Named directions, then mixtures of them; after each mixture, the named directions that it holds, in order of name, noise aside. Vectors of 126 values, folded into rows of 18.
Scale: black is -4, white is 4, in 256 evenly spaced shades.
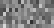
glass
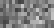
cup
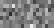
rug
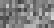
cup, rug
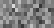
cup, glass, rug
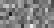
rug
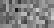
cup, glass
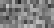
cup, glass, rug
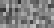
cup, glass, rug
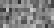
cup, glass, rug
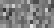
glass, rug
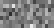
rug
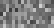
glass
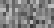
cup, glass, rug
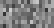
glass, rug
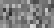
glass, rug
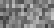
cup, rug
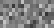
cup, glass, rug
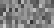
glass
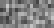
cup, glass, rug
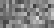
cup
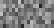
glass, rug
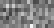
cup, glass, rug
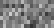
cup, glass, rug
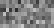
cup, glass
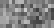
cup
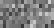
cup, glass, rug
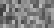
cup, glass
